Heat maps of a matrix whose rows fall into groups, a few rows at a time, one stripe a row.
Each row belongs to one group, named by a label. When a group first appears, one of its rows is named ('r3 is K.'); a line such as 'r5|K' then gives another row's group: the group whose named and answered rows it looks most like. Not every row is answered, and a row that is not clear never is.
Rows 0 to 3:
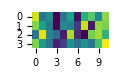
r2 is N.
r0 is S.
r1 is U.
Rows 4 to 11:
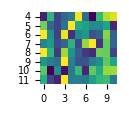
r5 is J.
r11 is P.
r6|P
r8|P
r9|P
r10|S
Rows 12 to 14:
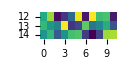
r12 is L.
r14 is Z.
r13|P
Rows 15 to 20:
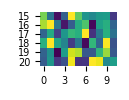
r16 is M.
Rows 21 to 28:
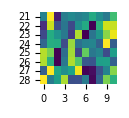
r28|P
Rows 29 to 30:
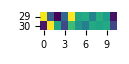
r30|L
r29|J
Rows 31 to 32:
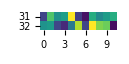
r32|L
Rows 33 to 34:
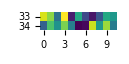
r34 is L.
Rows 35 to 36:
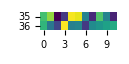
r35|J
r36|P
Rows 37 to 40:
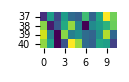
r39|P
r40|J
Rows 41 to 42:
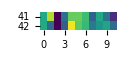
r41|J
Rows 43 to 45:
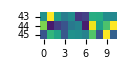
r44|S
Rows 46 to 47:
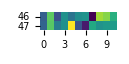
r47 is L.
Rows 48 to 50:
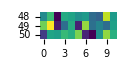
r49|M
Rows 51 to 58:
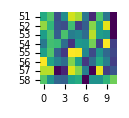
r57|J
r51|J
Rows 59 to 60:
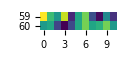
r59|P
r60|M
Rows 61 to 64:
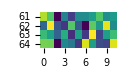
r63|U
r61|M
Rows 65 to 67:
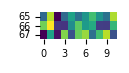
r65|M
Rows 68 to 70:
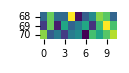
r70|S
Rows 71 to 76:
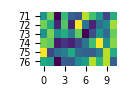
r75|S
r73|N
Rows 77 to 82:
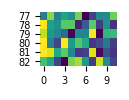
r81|U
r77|N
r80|P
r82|J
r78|U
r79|U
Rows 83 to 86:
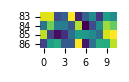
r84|N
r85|S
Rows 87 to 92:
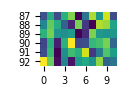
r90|L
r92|M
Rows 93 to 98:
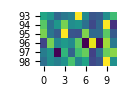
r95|P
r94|P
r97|Z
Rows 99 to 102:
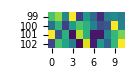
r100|Z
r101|S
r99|P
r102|N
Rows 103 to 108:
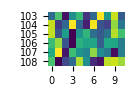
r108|S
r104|P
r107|M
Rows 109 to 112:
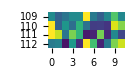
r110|S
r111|U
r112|Z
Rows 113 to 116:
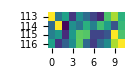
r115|Z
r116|S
